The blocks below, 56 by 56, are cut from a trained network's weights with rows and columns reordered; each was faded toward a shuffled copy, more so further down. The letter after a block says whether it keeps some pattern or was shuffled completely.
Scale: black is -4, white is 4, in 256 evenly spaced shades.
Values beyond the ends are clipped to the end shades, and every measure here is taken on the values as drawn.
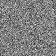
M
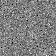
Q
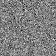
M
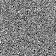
M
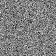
Q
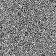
Q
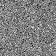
Q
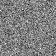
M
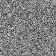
Q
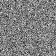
Q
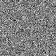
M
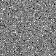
M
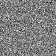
Q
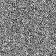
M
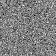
Q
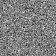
M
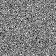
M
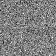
Q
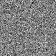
Q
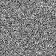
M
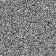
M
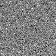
M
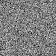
Q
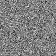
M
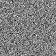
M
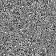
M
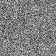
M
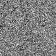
Q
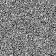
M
